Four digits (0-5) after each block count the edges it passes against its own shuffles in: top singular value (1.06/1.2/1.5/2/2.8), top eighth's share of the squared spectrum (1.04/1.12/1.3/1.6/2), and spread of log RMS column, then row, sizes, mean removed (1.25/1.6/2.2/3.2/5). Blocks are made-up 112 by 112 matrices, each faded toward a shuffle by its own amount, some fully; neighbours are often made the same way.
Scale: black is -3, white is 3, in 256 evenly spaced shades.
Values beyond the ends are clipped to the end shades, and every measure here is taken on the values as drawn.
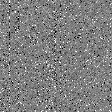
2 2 2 0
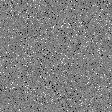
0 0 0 0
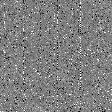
2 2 2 0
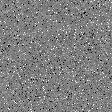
0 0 0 0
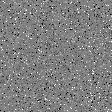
0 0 0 0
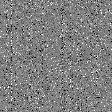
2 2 2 0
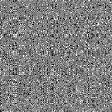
5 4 3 3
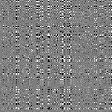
5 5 4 4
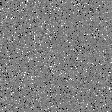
2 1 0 0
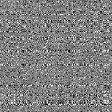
5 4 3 4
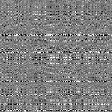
5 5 3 4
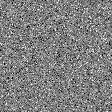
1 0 0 0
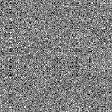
4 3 2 2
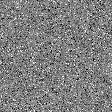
2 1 0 0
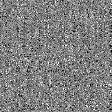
4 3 2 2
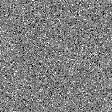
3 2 1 0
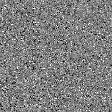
3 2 1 1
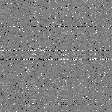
4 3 1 2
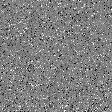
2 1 0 0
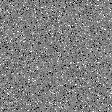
0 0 0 0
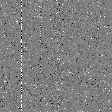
4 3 2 0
